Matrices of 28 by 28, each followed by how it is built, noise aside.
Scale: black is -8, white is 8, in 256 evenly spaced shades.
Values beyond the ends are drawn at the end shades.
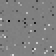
sparse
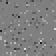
sparse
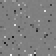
sparse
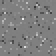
sparse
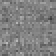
low rank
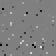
sparse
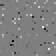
sparse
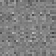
low rank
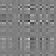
low rank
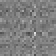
low rank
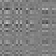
low rank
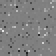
sparse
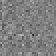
low rank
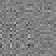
low rank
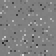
sparse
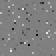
sparse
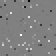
sparse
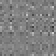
low rank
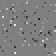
sparse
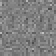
low rank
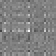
low rank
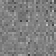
low rank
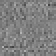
low rank
